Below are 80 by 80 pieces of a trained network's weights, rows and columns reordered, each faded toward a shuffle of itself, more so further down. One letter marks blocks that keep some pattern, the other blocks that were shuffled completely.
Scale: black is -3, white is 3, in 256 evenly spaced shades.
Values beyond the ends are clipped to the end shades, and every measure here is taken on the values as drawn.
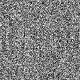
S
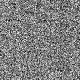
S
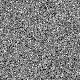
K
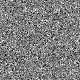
K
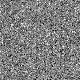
S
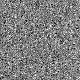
S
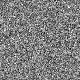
K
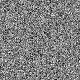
S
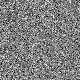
K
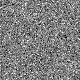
K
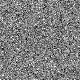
S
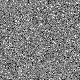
K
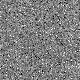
K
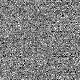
S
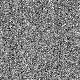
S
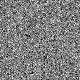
S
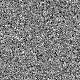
K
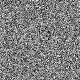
K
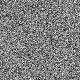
K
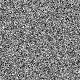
K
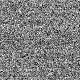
S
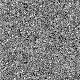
S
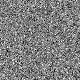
K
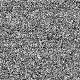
S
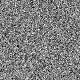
K
